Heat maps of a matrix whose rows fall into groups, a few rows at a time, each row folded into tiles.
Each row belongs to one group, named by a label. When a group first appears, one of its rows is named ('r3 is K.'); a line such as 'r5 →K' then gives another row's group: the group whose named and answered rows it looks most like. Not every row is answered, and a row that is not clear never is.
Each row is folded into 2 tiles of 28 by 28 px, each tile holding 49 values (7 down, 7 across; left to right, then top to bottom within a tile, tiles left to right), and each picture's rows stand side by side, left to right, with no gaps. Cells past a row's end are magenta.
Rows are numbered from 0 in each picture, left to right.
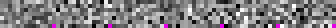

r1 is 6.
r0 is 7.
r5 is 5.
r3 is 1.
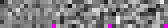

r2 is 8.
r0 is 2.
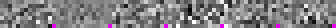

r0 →7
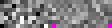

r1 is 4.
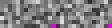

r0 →7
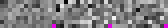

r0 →2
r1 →6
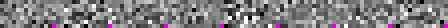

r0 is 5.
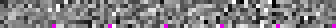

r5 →5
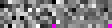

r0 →1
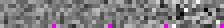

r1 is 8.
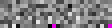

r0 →7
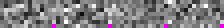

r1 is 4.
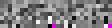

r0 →7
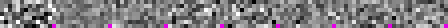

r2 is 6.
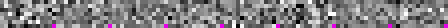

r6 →1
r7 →2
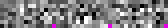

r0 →1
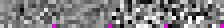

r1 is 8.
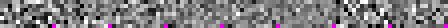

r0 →7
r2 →8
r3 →6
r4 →2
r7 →1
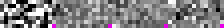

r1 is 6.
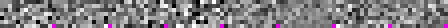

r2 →6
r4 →8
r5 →2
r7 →4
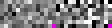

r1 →6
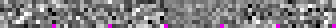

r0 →4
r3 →1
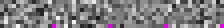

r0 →8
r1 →7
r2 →1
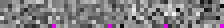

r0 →7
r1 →7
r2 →1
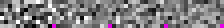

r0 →7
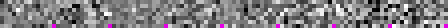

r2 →1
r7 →5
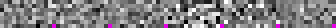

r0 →6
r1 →8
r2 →4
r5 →1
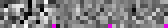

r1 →1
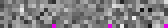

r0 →1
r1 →4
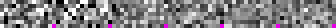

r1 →2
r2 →6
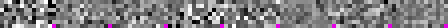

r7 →6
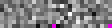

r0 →6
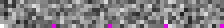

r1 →8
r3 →5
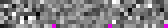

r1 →8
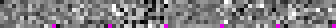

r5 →2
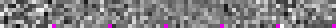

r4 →6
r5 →6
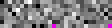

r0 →2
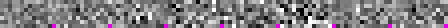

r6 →1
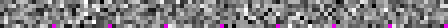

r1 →4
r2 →8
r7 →6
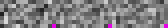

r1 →8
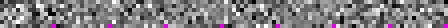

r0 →4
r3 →5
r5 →2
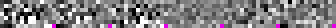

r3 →5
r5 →6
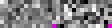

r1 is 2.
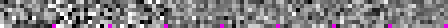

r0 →6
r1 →5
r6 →8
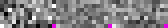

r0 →6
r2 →6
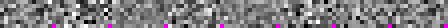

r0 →8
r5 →4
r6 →1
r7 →8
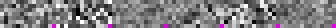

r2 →8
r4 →4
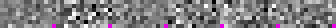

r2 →5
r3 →4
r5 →7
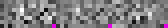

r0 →1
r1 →1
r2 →5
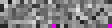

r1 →1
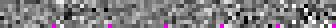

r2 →4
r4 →5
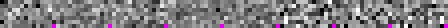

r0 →2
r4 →7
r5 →8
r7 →7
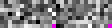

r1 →6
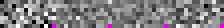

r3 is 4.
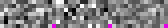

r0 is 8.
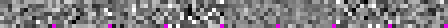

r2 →1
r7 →8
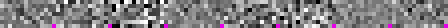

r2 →6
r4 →7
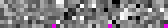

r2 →2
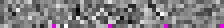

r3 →8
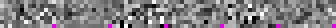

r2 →7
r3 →8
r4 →5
